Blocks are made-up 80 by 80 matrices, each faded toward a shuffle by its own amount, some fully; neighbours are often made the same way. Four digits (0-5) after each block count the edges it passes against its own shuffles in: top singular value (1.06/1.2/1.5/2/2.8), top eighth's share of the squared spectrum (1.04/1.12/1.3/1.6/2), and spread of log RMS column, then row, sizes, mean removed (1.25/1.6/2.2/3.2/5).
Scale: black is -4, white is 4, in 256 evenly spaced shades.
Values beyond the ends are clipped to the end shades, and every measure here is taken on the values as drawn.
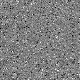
3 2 1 1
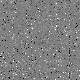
2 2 1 0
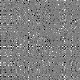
4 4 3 2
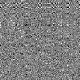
4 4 2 2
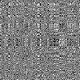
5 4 3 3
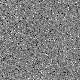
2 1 0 0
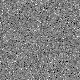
2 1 0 0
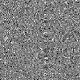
4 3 2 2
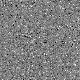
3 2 0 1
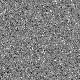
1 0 0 0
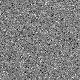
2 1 0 0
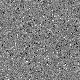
0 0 0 0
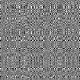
5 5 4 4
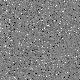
0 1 0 0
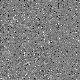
1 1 1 0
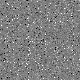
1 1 1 0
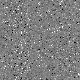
1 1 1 0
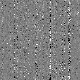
3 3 3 0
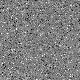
0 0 0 0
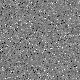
0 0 0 0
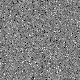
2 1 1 0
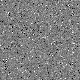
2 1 0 0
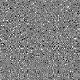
4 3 2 2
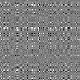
5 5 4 4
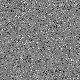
2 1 0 0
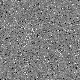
1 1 0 0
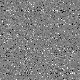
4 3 1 2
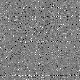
4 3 1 2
